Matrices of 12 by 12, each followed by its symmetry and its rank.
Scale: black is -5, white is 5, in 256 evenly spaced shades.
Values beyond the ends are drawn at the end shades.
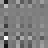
neither, rank one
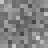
symmetric, full rank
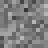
neither, full rank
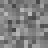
antisymmetric, full rank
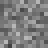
neither, full rank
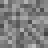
antisymmetric, full rank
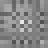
symmetric, rank two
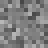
antisymmetric, full rank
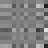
neither, rank one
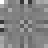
symmetric, rank two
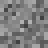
symmetric, full rank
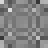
symmetric, rank two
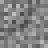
symmetric, full rank
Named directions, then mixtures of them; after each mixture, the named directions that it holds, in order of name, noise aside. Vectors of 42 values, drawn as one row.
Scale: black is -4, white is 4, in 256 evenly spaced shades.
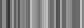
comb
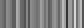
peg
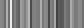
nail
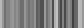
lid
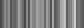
lid, nail, peg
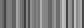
peg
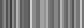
comb, nail, peg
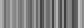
lid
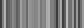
comb, lid, peg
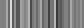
nail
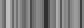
comb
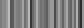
comb, lid, peg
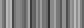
comb, nail, peg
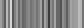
lid, nail, peg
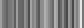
comb, lid, peg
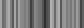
comb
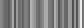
comb, lid, peg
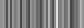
lid, nail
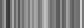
comb
